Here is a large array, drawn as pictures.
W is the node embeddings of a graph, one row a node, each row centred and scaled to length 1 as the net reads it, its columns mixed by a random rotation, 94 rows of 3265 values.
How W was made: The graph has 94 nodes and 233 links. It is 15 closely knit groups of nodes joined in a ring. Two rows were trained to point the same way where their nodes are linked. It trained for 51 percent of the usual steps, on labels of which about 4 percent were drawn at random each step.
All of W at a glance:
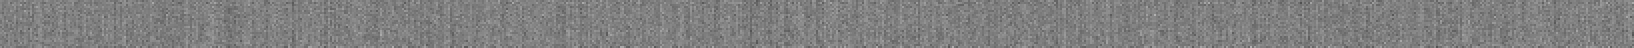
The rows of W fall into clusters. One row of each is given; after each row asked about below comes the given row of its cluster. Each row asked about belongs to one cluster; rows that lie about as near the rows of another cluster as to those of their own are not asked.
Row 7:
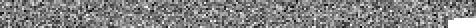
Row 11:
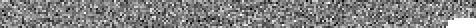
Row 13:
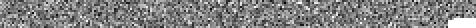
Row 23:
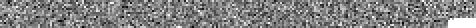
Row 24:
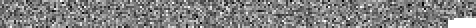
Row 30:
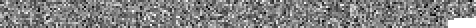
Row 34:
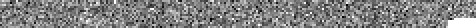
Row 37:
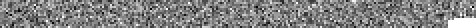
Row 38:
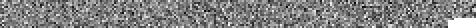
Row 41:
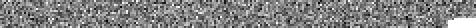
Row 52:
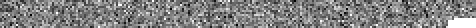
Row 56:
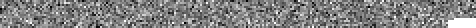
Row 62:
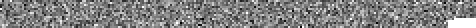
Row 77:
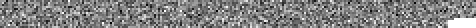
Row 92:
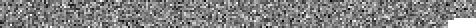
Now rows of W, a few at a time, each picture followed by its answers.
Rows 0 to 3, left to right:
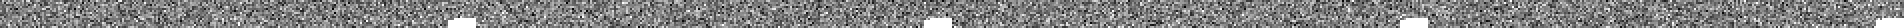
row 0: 77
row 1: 11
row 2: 37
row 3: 23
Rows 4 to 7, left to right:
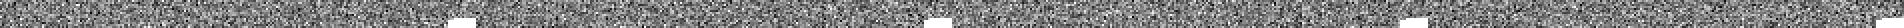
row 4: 7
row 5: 7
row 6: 30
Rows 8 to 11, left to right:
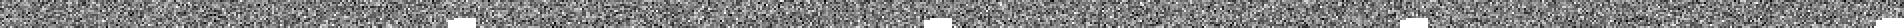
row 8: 38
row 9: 77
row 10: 37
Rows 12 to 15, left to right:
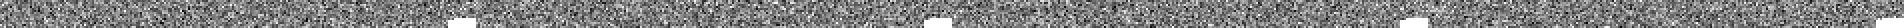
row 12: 30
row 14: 34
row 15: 23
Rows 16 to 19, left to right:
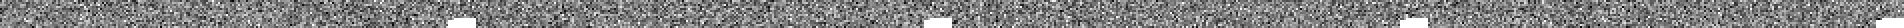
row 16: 56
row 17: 7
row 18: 92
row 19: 34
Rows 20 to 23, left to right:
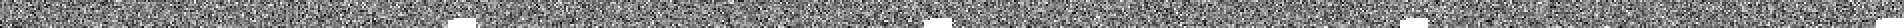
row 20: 92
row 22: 38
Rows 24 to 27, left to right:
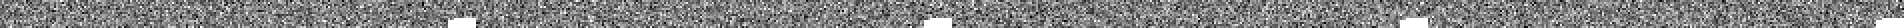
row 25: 92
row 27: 56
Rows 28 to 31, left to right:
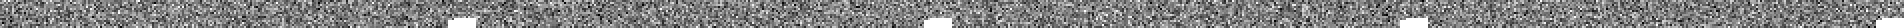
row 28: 41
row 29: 34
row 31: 38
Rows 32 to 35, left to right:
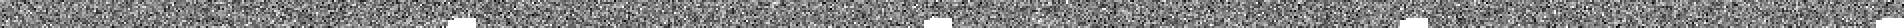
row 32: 11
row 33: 13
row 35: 13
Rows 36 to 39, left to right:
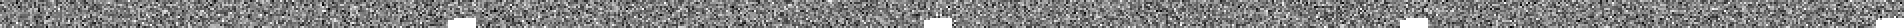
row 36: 30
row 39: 23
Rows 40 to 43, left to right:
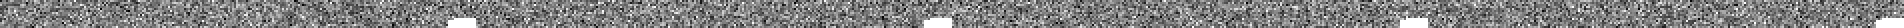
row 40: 56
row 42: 23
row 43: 13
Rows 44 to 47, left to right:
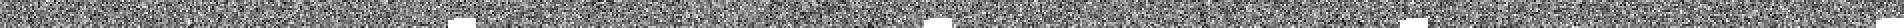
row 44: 13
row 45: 56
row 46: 62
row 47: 7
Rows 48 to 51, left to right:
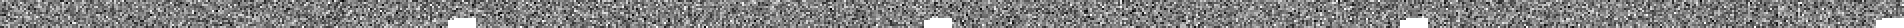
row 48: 11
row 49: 13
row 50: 52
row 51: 30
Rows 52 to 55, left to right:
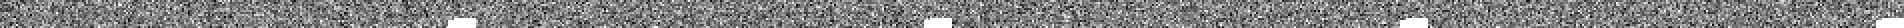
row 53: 23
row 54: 92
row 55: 37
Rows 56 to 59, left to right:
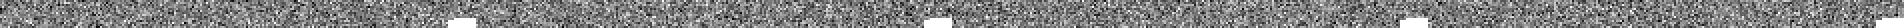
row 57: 30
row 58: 24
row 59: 52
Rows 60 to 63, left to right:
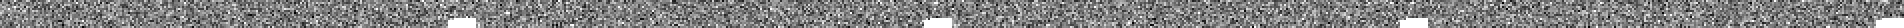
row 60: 23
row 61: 62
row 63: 24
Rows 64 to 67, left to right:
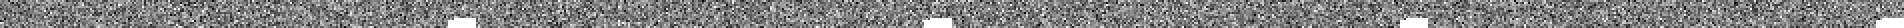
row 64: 52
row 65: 62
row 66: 41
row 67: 34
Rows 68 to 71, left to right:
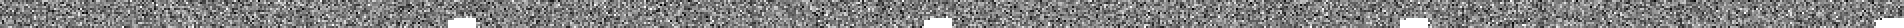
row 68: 24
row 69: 52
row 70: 41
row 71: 62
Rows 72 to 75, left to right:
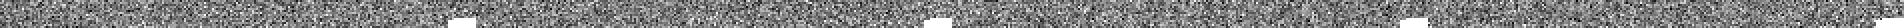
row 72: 7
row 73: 77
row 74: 30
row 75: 62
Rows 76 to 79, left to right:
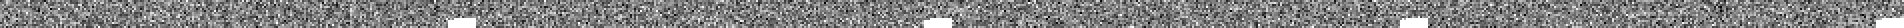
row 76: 30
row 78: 23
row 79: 7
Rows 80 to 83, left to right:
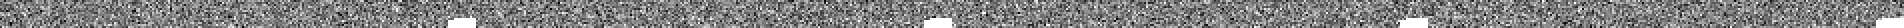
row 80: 52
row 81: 77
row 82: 62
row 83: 11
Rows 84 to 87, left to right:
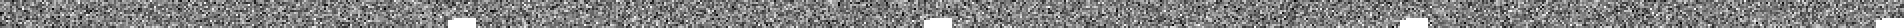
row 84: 7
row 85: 37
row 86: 11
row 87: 38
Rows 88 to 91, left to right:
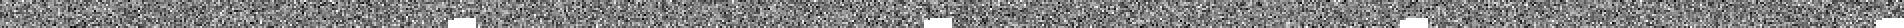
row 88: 77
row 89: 62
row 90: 13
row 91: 56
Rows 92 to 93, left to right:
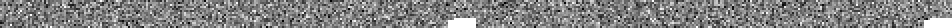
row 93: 34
